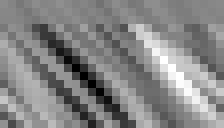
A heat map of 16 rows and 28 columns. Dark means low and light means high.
Roughest part: bottom middle. Mirror symmetry: none. Odd rows or columns: none. Ninth with the highest average: middle right. Grain: diagonal, down to the right. Seam: horizontal, 20% of the way down, the top part calmer. Calmest part: top right.
